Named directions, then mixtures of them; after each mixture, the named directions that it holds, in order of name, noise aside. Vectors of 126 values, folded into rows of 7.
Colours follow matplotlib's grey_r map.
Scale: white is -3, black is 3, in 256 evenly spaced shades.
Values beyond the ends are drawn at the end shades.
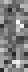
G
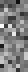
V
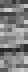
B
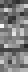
B, V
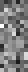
G, V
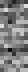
B, G, V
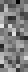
V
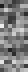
B, G, V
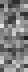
B, G, V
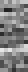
B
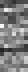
B, V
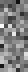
V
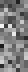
V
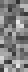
G, V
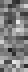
B, G, V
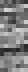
B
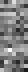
B, G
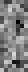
G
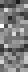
B, V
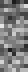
B, G, V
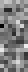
B, G, V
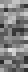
B, G, V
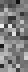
V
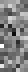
V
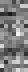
B, G, V
